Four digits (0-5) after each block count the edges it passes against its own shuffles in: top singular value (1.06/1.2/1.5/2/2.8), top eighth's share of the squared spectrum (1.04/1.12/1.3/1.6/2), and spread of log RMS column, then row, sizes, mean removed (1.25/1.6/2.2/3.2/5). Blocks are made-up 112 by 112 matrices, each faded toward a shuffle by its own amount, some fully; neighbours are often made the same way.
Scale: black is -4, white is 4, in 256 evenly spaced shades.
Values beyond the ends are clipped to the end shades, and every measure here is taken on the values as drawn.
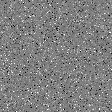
2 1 0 0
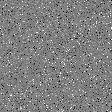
0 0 0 0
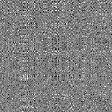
5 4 3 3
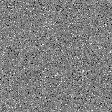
3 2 0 0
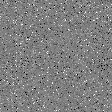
2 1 0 0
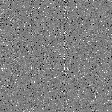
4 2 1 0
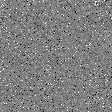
0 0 0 0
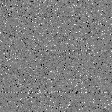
3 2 0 1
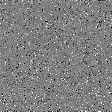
3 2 0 1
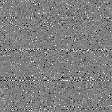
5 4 1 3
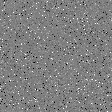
0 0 0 0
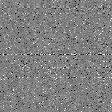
4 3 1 2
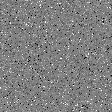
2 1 0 0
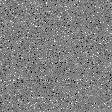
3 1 0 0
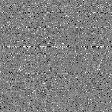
4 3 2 2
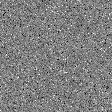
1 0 0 0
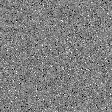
2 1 0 0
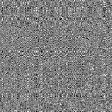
5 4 3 3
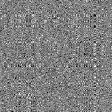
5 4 2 2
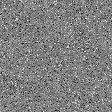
3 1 0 0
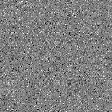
4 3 1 1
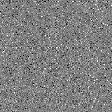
4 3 1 2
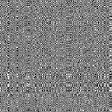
5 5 4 4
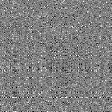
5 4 2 3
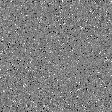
2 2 0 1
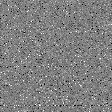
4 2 0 1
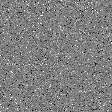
2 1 0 1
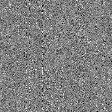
2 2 3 0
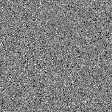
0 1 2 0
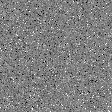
0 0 0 0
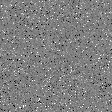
1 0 0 0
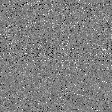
1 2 1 2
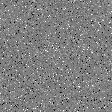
0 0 0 0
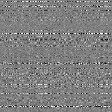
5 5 1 4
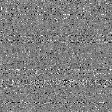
4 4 1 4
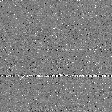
4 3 0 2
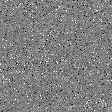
1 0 0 0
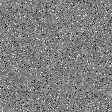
0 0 0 0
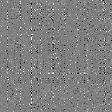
4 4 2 2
